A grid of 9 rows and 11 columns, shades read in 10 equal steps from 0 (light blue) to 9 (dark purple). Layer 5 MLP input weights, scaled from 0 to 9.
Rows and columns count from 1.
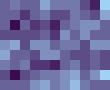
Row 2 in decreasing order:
7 6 6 6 5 5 5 5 4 4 2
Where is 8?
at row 1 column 10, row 3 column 6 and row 7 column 6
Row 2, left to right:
5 5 7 5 4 6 6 4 5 6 2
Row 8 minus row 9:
1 4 1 2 2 0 0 1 1 -2 -5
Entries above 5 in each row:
2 4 4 5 2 4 5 3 0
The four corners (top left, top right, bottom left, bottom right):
5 0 5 5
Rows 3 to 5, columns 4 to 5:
7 6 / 6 5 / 3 3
